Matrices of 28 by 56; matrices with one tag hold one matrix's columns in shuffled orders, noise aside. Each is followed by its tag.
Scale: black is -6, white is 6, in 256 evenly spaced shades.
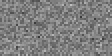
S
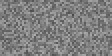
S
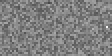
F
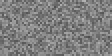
S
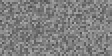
F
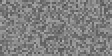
F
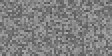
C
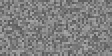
S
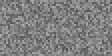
F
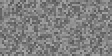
F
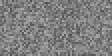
C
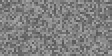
F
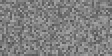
C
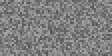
S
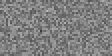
S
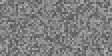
F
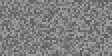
S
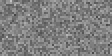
F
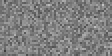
C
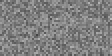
C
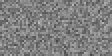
S
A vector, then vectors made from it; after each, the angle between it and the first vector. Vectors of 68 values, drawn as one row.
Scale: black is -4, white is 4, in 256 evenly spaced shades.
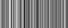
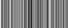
partly aligned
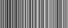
partly opposed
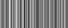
nearly parallel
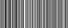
partly opposed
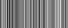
partly opposed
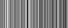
orthogonal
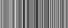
partly aligned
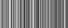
nearly parallel
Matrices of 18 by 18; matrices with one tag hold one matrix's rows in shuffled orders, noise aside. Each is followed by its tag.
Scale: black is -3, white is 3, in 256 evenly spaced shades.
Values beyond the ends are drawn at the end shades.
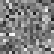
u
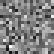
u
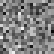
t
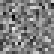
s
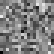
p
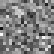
p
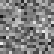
p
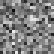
s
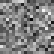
p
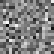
u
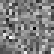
u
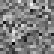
s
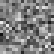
p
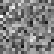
t
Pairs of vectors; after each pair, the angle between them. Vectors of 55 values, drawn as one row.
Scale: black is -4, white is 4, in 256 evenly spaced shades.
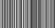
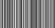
nearly parallel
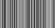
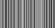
orthogonal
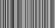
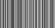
nearly parallel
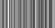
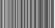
orthogonal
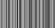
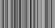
orthogonal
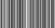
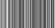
partly aligned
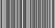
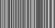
orthogonal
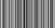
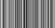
nearly parallel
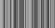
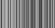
orthogonal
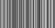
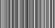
partly aligned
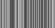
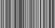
partly opposed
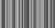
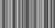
nearly parallel
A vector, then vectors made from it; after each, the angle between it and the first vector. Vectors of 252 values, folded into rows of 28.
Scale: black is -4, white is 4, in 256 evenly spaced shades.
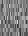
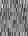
orthogonal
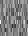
partly aligned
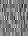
partly opposed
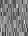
orthogonal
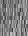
partly opposed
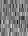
partly opposed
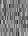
nearly opposite
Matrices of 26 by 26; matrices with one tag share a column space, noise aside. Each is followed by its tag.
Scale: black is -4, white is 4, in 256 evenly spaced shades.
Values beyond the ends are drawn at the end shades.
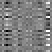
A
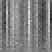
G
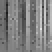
G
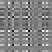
A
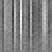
G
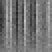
G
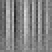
G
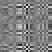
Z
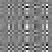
Z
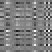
A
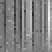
G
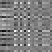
A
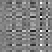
A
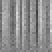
G
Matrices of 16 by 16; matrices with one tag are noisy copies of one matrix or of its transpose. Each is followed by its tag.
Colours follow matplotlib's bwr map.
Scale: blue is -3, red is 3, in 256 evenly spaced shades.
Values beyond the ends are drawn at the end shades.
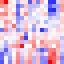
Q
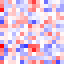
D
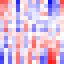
Q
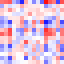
D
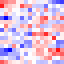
Q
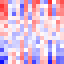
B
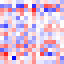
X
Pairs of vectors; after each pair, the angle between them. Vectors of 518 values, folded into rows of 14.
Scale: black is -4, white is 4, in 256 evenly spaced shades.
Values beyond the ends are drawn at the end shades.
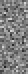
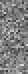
partly aligned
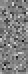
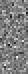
nearly opposite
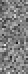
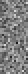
nearly parallel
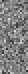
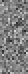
nearly parallel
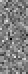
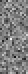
nearly opposite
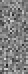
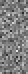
partly opposed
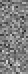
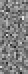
partly opposed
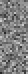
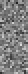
partly aligned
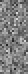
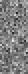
nearly opposite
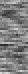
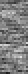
nearly opposite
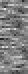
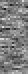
nearly opposite
